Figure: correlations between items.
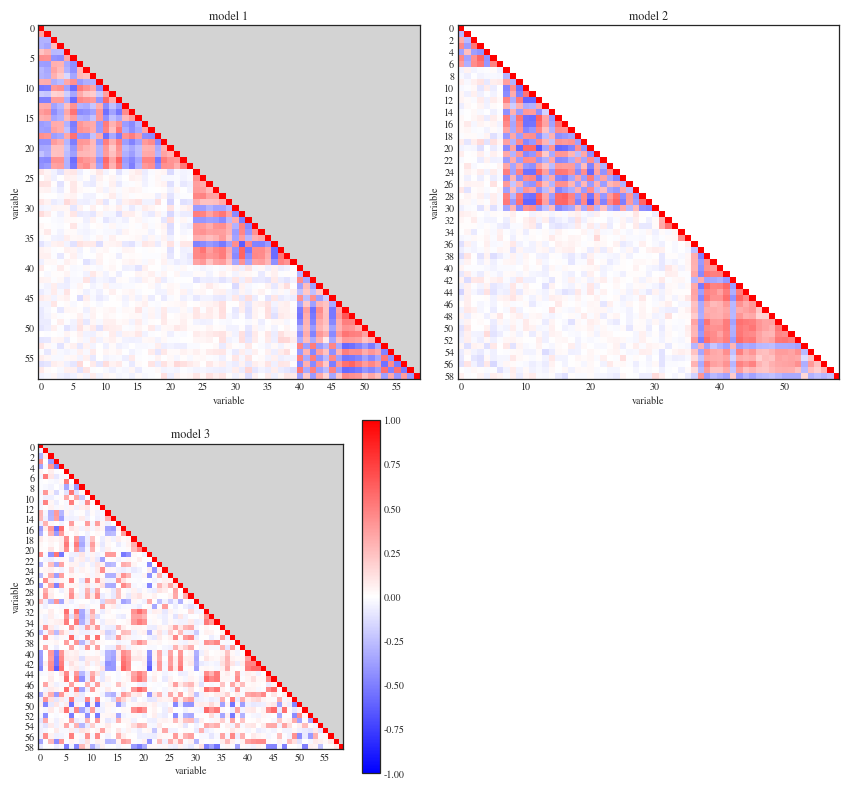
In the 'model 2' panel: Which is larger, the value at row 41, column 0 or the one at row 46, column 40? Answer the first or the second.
the second
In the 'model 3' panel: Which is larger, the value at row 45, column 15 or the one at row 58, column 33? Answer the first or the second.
the first
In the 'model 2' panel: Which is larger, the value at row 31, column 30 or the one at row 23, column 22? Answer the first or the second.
the first
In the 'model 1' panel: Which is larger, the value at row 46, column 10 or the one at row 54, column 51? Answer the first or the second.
the second
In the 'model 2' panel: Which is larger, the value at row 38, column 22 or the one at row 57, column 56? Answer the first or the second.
the second
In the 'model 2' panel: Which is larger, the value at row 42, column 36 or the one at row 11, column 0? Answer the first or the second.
the second
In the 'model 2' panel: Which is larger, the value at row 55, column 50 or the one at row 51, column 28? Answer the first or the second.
the first
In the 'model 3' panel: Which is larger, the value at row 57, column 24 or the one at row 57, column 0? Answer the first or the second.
the first
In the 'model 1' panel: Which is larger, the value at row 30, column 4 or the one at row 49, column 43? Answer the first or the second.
the second
